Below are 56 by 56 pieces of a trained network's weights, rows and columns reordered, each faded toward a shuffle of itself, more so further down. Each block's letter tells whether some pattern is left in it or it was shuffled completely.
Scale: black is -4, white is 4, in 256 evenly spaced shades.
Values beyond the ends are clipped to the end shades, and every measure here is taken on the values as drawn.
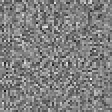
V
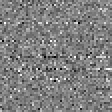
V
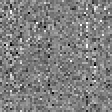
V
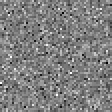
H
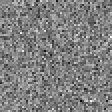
H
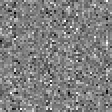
V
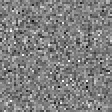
H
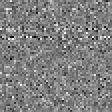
V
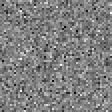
H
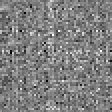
V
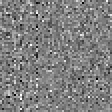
V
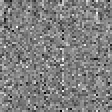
V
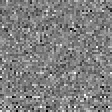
V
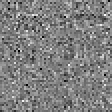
V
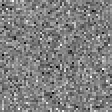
H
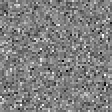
H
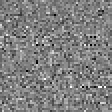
V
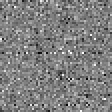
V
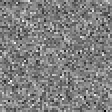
H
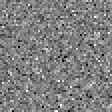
H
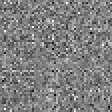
V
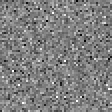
H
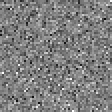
H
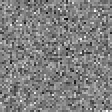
H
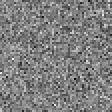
H
